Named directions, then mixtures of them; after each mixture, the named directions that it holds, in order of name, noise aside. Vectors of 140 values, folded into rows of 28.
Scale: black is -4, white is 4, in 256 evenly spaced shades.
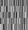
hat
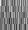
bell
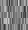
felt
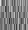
bell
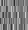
bell, hat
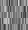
felt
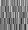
bell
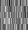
bell, felt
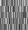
bell, felt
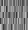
hat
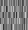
hat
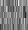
felt, hat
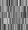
felt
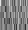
bell, felt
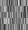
felt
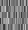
felt, hat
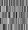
felt, hat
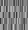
hat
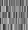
felt, hat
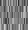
bell, felt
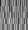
bell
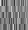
bell, hat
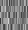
felt, hat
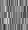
felt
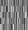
hat
